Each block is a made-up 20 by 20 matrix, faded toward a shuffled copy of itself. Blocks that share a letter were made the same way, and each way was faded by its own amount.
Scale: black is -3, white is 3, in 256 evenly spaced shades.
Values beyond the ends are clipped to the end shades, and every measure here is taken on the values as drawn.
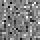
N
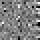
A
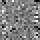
A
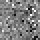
N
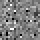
N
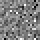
N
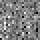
N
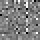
A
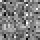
A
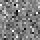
N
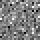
N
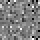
N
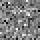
N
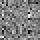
A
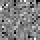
N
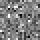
A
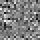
A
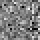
A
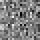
A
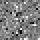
N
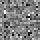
N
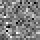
N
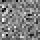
A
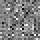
A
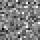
N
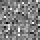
N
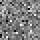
N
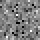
N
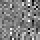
A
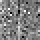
N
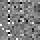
A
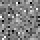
N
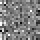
A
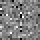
N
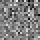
A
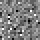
N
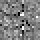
A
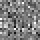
A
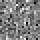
N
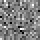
N
